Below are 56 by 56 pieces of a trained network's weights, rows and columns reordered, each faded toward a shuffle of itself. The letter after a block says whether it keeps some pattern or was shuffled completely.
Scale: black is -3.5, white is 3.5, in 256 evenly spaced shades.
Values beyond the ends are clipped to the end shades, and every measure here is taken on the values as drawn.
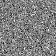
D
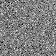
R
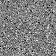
R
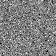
R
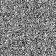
D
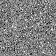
R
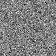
R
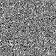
D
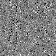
D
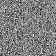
R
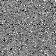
D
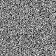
D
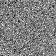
R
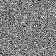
D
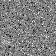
R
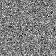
D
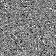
D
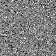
D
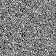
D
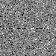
D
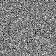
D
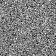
R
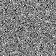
D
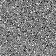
R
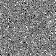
D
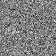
D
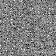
D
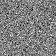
R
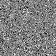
D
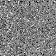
D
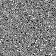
R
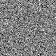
D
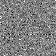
D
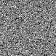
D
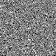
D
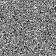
D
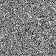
R
